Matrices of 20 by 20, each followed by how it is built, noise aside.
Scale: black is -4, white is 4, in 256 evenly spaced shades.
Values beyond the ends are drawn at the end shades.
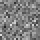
noise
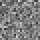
noise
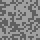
noise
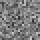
noise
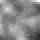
smooth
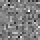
noise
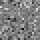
noise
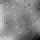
smooth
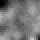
smooth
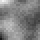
smooth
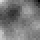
smooth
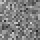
noise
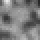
smooth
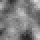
smooth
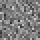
noise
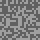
noise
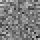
noise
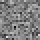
noise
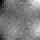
smooth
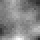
smooth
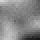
smooth
